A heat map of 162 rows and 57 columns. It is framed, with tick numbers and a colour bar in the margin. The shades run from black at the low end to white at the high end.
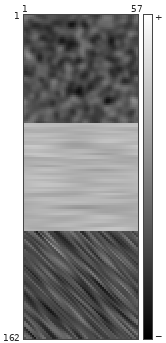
The table splits into 3 rows of 1 panel. Panel 1,1: low, blotchy. Panel 2,1: high, streaked across, faint in contrast. Panel 3,1: low, slanting down to the right.
